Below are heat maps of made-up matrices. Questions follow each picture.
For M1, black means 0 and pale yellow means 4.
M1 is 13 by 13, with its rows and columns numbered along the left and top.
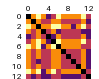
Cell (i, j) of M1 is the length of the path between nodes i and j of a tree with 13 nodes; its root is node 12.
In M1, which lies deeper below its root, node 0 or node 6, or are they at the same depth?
the same depth
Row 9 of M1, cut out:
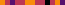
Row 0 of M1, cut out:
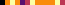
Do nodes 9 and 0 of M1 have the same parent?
no
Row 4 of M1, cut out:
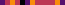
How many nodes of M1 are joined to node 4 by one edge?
3
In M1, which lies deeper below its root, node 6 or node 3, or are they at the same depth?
node 6
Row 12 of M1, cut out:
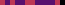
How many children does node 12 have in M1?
7
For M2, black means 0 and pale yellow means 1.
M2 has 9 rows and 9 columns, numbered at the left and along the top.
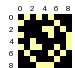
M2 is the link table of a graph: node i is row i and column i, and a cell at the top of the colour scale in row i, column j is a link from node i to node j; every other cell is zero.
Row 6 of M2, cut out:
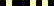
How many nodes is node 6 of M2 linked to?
3
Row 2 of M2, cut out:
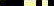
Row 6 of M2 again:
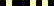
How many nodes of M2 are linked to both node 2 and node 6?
2
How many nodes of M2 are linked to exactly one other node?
0
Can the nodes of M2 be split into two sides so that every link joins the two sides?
no
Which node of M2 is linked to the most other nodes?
node 5
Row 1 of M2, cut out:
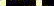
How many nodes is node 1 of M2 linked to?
2
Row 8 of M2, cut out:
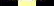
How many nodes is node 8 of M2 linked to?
3
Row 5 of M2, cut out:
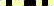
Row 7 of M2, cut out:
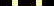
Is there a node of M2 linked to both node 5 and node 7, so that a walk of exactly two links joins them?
yes
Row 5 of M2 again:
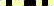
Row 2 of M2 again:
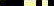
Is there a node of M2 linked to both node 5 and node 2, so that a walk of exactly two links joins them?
no
